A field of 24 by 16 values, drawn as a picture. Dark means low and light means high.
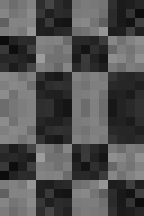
Mirror symmetry: top to bottom. Histogram: two levels. Average level on the scale: 30%. Grain: checkered.
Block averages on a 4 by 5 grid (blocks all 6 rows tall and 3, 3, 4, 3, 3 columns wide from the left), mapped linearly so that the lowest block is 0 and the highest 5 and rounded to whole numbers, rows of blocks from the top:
4 3 2 3 0 | 5 2 2 3 0 | 5 2 2 3 0 | 4 3 2 3 0
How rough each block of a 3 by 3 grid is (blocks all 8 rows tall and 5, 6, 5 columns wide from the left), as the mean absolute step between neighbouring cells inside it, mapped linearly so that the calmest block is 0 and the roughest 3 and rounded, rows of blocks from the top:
3 2 3
1 0 0
3 2 3
